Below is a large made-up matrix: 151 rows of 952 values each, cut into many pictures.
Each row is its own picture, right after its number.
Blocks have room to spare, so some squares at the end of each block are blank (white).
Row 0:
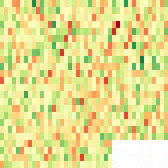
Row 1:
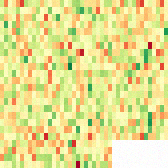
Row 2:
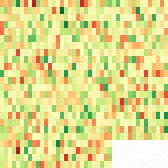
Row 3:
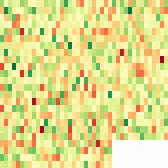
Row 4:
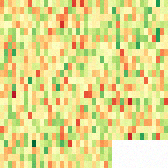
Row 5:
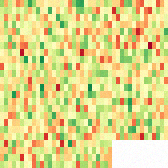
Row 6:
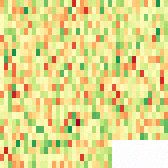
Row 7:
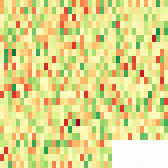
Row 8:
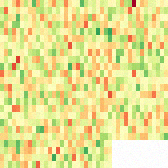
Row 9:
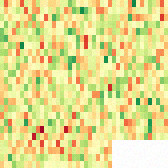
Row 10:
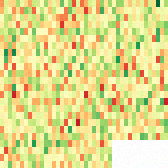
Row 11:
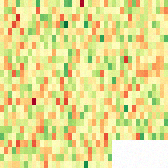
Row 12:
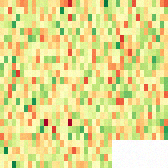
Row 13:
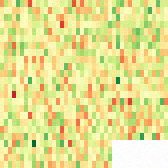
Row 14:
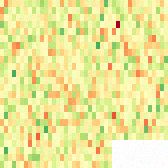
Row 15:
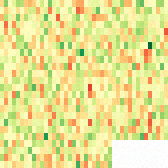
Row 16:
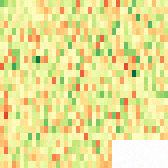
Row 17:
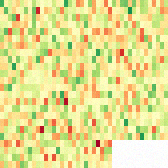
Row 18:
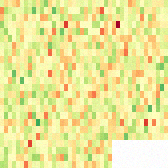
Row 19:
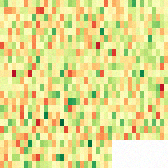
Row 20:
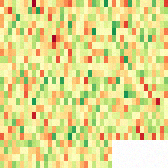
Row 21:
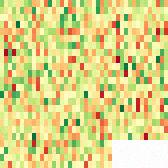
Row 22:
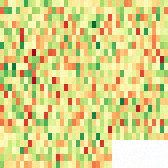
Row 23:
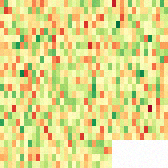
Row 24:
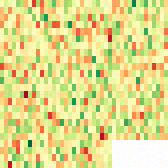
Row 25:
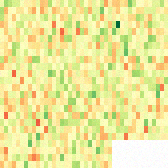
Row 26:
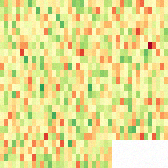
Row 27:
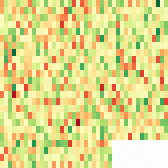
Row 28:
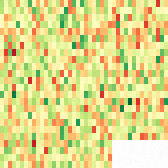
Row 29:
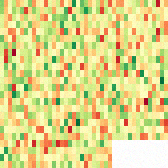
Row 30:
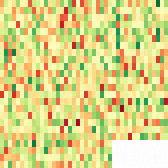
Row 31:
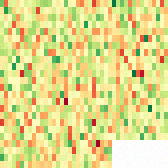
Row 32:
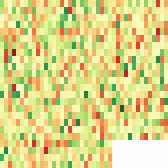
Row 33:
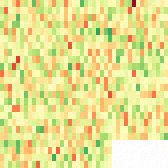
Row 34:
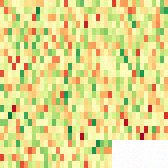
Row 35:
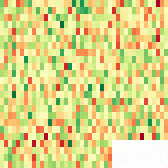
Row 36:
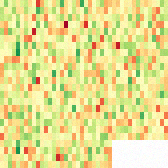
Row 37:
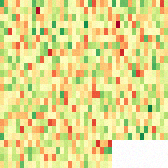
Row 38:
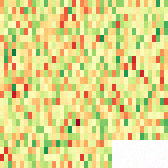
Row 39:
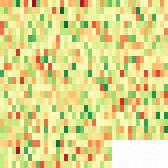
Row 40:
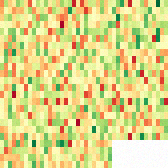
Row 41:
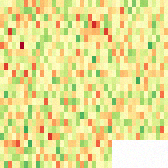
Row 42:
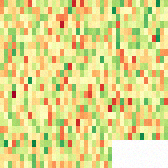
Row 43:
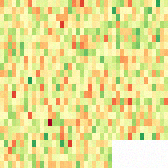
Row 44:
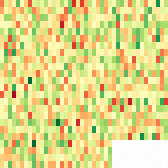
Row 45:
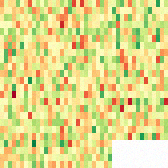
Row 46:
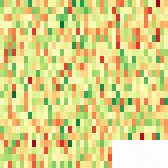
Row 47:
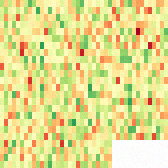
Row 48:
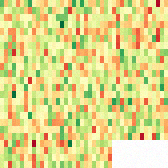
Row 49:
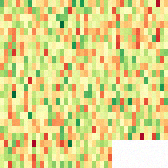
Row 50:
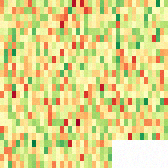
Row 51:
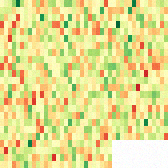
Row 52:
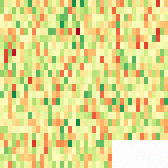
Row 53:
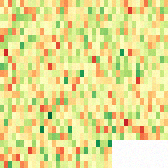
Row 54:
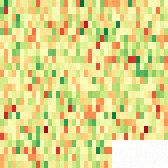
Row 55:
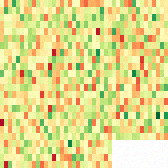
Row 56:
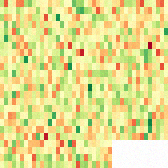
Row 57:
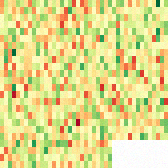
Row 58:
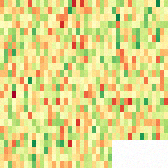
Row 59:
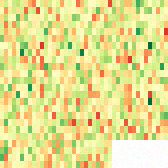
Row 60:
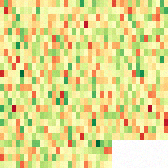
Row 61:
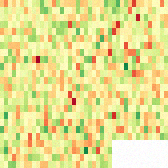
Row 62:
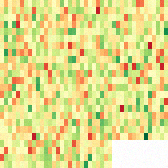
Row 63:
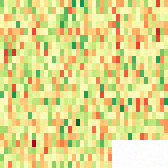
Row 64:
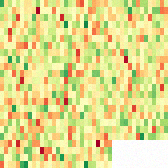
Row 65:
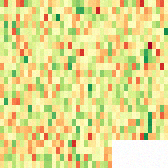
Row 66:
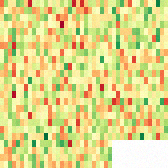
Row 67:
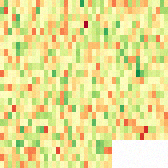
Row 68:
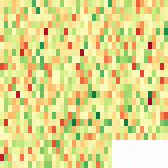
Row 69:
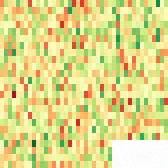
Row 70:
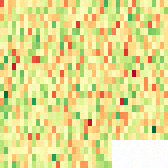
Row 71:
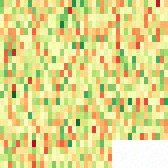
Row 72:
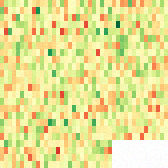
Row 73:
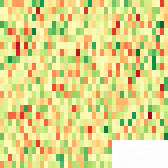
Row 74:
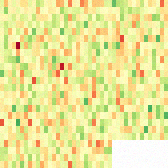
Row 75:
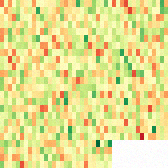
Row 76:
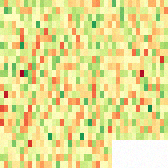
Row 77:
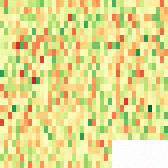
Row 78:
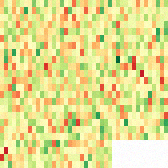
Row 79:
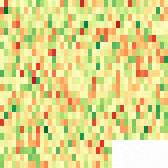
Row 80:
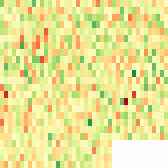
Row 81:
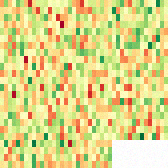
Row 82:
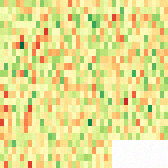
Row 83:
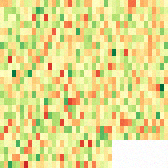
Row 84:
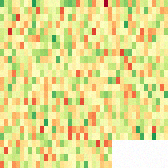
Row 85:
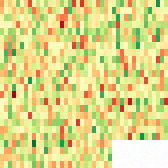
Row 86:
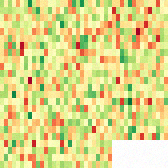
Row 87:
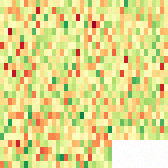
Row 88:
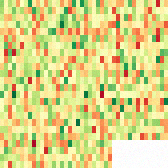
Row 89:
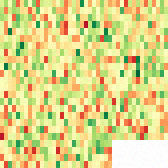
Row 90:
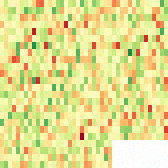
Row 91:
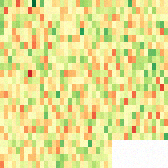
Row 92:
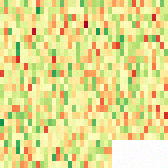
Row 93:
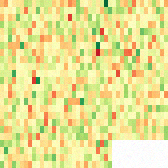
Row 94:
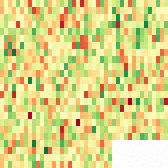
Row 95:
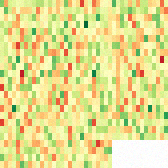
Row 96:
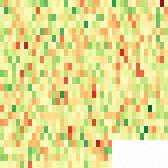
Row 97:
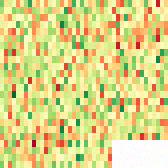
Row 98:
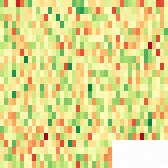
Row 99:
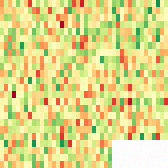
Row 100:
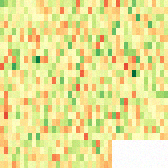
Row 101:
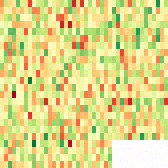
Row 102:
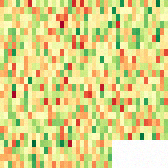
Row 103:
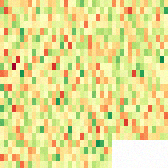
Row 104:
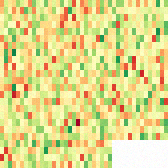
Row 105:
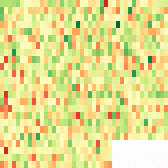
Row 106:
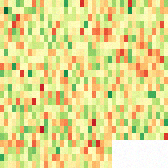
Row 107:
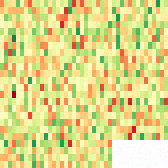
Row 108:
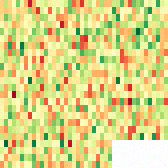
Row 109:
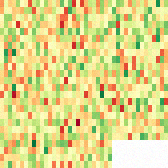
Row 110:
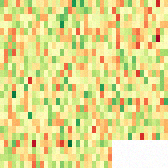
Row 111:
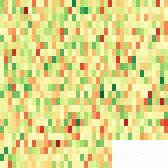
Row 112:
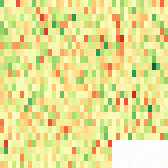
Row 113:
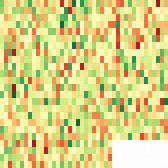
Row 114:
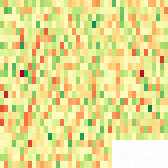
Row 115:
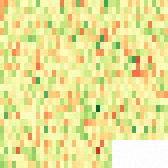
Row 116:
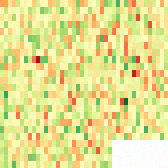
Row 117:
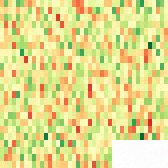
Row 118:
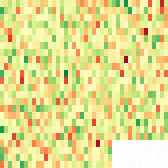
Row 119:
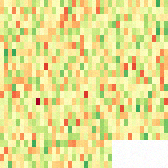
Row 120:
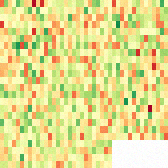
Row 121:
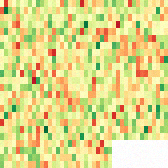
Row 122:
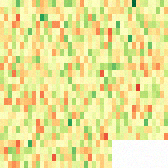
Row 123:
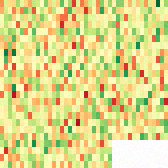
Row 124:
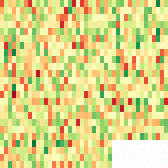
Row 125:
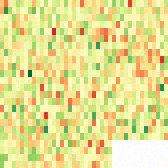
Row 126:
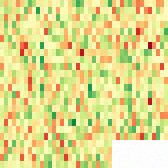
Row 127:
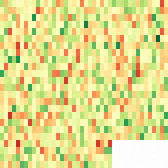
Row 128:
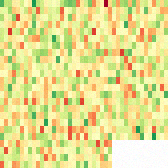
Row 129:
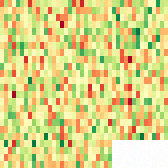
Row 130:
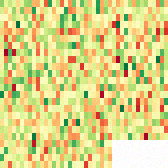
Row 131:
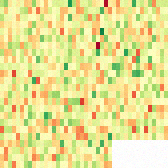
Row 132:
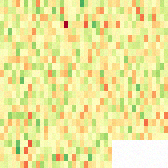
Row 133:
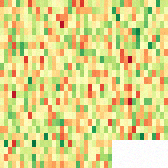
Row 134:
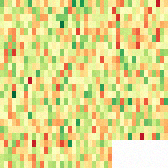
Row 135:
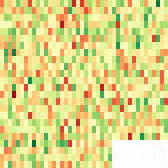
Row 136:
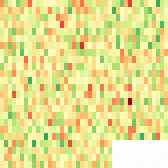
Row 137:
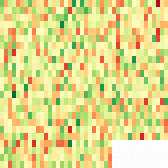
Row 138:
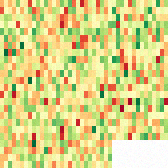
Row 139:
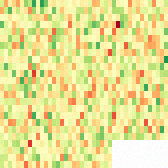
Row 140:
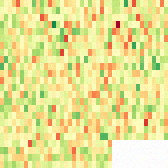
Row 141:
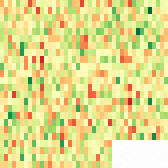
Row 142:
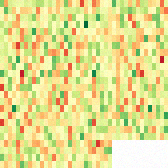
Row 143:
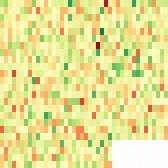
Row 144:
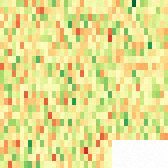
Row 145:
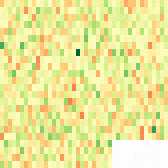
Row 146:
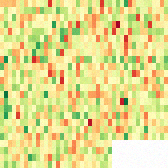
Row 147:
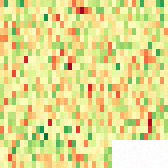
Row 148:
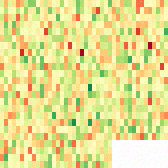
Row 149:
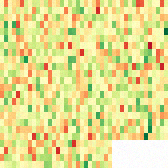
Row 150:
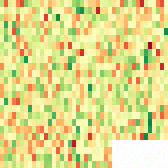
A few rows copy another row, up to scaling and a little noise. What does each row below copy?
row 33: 8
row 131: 143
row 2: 39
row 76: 114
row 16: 100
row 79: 121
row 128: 84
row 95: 142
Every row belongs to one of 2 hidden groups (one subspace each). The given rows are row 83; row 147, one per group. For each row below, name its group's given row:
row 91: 83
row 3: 83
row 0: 83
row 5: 147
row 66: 147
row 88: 147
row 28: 147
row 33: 83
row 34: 83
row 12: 83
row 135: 147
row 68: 147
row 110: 147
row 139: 83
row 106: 83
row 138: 147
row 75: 83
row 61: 83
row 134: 147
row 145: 83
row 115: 83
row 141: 147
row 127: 83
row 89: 83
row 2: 83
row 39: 83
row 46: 147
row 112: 83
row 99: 147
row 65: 147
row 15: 147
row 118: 83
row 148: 147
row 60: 83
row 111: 147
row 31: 83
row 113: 147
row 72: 83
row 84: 83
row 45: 147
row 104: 147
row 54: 83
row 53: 83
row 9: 147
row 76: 83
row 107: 147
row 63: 147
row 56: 147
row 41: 83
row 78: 147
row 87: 83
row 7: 147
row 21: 147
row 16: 83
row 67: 83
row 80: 83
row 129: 147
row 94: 147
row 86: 147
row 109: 147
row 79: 83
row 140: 83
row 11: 83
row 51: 83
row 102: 147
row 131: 83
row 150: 147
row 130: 147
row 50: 147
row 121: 83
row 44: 147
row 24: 83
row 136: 147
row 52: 147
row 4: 147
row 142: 83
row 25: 83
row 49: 147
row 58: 147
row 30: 147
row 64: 83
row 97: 147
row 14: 83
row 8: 83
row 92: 83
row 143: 83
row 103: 83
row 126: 147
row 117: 147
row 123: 147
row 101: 147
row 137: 147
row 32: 147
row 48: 147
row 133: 147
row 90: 83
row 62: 147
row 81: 147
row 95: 83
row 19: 83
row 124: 147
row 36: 83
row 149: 147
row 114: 83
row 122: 83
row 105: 83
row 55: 83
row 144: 83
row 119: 147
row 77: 83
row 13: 147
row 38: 147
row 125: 83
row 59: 147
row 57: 147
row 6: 147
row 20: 83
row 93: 83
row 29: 147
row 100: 83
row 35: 147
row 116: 83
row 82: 83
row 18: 83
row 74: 83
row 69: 147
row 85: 147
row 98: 147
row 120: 83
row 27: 147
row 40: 147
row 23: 83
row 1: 147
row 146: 83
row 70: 83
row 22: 83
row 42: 147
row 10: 147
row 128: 83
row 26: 147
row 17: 83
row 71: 147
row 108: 147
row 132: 83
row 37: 83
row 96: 83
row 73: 83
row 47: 147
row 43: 147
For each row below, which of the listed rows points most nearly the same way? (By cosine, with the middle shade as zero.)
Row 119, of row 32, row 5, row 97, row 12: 12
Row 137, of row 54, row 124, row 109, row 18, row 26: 26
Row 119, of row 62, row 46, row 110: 62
